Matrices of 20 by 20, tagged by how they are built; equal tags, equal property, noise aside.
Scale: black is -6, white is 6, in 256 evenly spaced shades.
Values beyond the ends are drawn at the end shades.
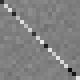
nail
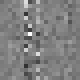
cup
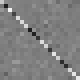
nail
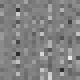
cup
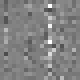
cup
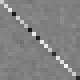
nail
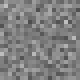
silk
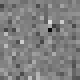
silk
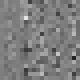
cup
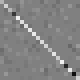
nail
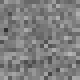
silk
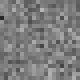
silk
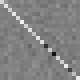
nail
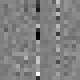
cup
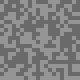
silk
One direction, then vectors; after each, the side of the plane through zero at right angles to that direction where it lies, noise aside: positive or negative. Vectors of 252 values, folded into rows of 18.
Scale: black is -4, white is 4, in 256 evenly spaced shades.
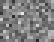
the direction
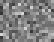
positive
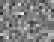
positive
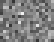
positive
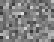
positive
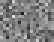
negative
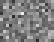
positive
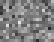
positive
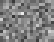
positive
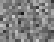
negative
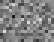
positive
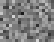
negative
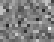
negative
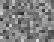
negative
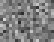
negative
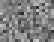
negative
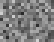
negative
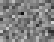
negative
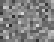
positive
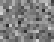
negative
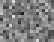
negative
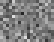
negative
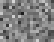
negative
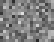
positive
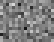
negative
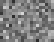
positive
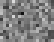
negative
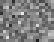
positive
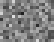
negative
